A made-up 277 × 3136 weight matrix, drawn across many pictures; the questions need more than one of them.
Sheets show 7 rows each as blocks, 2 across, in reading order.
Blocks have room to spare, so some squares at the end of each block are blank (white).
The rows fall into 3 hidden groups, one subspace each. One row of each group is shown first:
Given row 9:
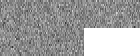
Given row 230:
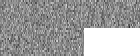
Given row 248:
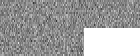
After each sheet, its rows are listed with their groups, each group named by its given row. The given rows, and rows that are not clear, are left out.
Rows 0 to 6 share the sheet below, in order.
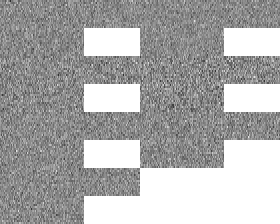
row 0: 230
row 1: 9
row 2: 9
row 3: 230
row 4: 9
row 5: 230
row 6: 248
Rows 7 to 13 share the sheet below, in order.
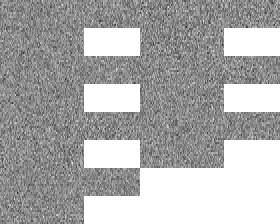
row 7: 230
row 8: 248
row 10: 248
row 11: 248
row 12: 230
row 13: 248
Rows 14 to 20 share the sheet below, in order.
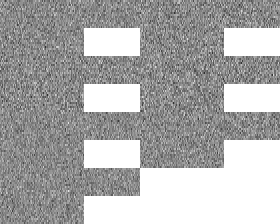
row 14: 248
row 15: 248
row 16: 248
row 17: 248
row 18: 230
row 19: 9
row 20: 230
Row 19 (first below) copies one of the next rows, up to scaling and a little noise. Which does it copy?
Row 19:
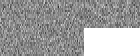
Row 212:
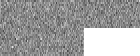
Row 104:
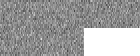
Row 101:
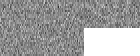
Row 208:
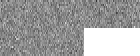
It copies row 101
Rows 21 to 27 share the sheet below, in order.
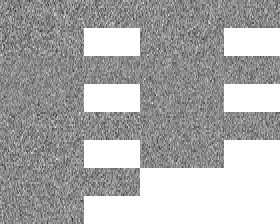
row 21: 248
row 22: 248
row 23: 230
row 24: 9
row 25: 248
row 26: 230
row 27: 248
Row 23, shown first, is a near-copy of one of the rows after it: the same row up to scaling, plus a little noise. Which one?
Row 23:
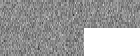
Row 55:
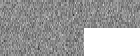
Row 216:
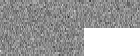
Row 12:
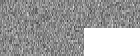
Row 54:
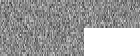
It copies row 55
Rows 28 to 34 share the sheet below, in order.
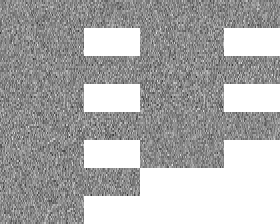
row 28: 230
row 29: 230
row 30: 248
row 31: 248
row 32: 248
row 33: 230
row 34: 9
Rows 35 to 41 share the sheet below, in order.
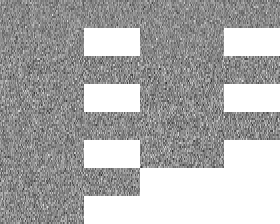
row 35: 230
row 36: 9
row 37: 248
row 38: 230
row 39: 9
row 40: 248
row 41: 248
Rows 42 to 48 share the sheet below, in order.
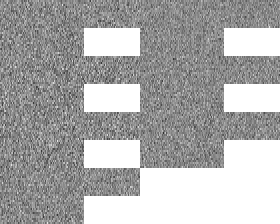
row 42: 230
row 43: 230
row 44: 248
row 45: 248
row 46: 9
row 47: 248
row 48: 248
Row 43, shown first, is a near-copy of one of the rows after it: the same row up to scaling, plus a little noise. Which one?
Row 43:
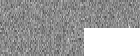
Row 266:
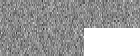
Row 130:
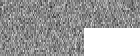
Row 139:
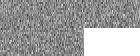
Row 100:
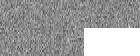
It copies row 100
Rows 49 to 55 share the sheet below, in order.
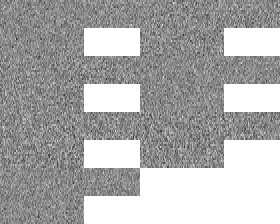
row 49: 9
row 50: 248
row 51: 248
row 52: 248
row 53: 9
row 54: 230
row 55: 230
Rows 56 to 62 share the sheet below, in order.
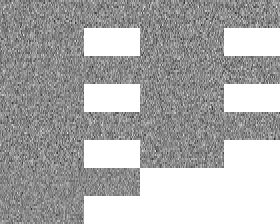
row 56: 9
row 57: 9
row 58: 9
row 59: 248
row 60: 230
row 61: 9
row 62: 248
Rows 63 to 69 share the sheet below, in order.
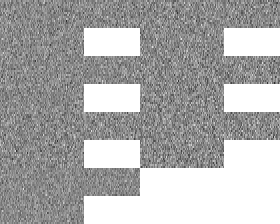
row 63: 9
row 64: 9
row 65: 230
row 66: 9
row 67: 9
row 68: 9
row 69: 248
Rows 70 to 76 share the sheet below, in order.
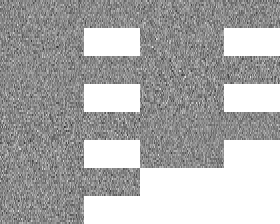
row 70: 248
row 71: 9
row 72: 248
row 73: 9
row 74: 230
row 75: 248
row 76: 248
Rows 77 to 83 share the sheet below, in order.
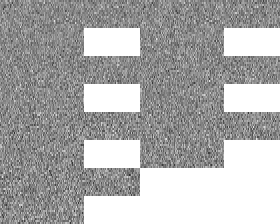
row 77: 9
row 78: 9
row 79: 230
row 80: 248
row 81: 248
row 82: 230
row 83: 230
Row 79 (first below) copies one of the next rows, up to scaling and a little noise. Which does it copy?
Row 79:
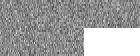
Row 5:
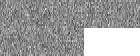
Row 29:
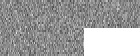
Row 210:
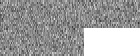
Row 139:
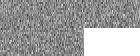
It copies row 29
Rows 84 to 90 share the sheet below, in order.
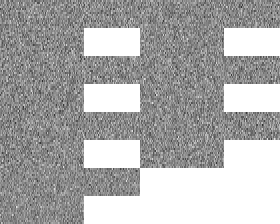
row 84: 248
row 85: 248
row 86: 230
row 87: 9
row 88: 248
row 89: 9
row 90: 9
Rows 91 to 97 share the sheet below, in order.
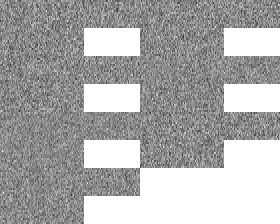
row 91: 230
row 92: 248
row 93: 248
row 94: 230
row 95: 9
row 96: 9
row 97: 230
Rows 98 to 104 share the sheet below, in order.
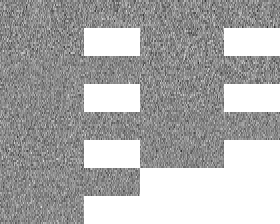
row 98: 230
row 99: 9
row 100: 230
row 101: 9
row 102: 248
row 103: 9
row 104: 9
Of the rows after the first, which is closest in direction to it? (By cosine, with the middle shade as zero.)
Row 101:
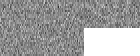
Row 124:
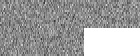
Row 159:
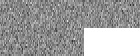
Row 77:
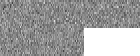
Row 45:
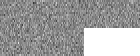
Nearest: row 77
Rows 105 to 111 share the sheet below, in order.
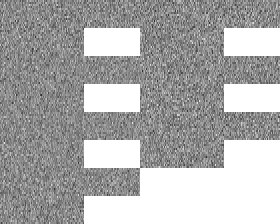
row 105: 230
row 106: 248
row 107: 9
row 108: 248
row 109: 230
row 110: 248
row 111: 9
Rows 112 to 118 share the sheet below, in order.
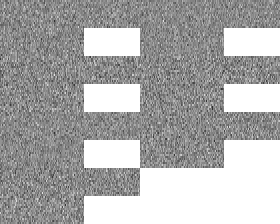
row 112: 9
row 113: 248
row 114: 230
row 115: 248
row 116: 9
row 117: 230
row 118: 230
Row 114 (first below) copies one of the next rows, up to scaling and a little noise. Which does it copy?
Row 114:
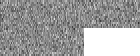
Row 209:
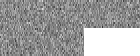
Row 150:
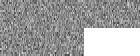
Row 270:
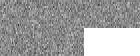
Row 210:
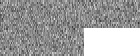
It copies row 210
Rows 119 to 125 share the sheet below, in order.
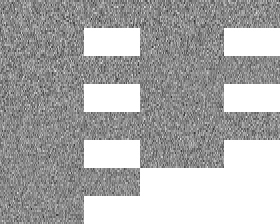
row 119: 9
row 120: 9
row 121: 248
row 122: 248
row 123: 9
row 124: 9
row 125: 248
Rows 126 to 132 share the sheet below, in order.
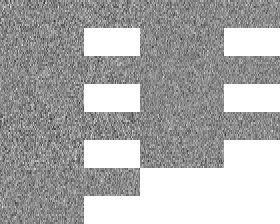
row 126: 9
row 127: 9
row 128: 230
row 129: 248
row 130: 230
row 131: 248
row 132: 9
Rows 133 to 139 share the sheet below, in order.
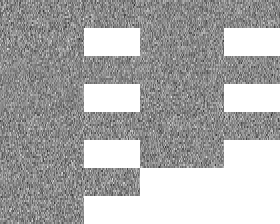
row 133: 230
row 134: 9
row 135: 230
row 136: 248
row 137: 248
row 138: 248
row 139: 230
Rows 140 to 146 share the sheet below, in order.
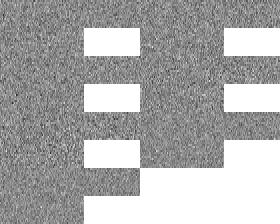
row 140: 9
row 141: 9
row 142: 9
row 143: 248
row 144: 9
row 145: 9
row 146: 9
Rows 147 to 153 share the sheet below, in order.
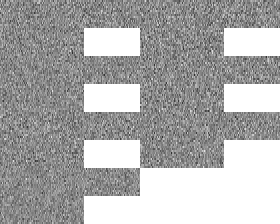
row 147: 248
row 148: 248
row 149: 230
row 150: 230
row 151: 230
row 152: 248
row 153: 230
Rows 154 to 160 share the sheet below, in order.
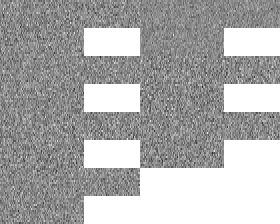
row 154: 9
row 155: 230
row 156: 9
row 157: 230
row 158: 9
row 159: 230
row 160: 248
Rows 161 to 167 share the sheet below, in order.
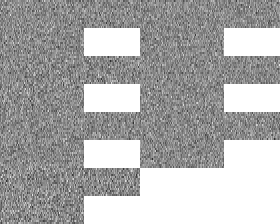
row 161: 248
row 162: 9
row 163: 230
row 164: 248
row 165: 230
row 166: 9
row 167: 248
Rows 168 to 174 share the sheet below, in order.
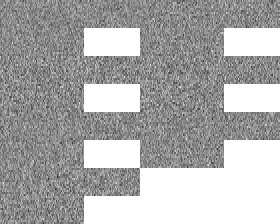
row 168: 230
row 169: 248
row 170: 230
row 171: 248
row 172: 230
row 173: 248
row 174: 9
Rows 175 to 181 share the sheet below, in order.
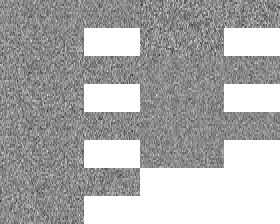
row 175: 248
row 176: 230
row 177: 248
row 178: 9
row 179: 248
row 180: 248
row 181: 230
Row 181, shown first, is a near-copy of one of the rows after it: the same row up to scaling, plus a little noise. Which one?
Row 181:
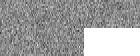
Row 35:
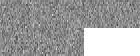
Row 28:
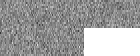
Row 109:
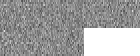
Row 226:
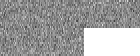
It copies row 28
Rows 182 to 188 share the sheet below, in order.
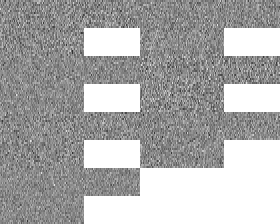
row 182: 248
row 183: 230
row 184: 9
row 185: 248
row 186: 230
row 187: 248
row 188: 230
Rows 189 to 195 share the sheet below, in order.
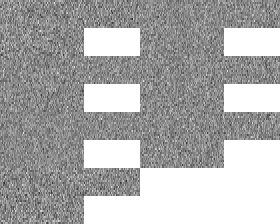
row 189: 248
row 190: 230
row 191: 9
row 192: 230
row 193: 248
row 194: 230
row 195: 230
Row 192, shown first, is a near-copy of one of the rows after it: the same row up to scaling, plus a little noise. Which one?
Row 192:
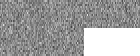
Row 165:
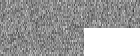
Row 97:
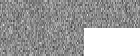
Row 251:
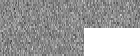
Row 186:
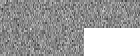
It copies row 97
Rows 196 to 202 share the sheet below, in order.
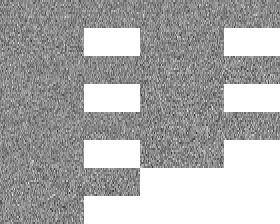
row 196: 248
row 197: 9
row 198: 248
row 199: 248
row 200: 230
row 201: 248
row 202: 248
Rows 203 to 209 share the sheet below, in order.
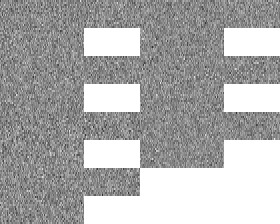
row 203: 230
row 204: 9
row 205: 9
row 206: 9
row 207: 230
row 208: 9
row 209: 230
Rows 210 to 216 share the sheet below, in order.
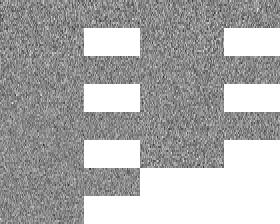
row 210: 230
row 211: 230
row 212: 9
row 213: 248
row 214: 248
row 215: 248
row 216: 230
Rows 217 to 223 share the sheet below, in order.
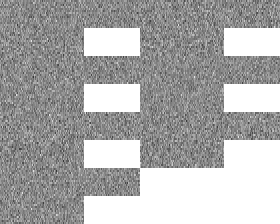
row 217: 248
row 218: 9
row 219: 9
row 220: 9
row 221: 230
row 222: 230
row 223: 248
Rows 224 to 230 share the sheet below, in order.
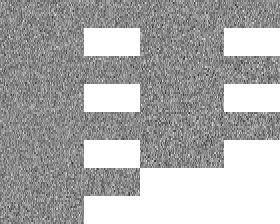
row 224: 248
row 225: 248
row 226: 230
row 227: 9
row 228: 248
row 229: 9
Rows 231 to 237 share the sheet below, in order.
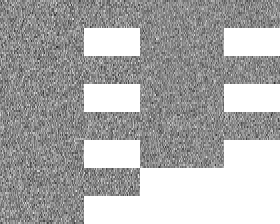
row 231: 248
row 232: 9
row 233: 248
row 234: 9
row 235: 230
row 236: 248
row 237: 248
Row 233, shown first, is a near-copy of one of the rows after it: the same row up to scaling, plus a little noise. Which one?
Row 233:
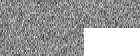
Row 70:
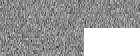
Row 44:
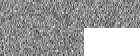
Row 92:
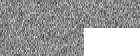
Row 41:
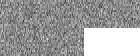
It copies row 92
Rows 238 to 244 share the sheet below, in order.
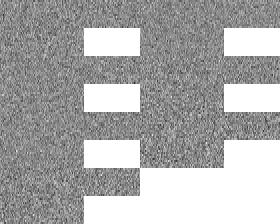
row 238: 9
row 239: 9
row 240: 9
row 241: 248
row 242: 9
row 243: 230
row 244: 248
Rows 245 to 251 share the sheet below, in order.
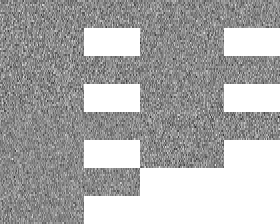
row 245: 230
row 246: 9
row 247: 248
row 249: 9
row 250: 248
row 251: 230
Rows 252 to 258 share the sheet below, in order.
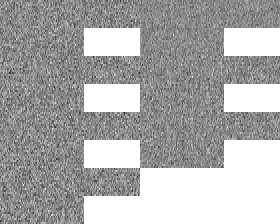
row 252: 9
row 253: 230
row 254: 230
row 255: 230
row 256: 248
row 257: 230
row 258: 9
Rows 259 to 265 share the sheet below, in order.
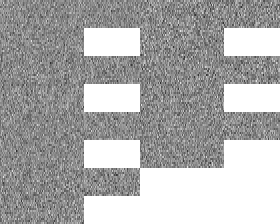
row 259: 248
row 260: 248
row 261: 230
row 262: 9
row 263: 9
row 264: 248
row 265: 9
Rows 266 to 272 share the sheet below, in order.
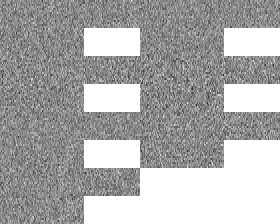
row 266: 230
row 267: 248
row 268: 230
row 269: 230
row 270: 230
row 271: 248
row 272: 230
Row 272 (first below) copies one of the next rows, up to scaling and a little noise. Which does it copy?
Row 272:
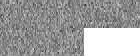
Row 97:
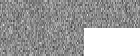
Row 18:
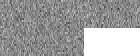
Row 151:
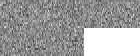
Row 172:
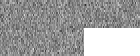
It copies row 172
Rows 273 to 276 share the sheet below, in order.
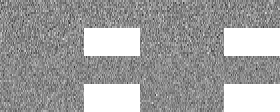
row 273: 248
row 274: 248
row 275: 9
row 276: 9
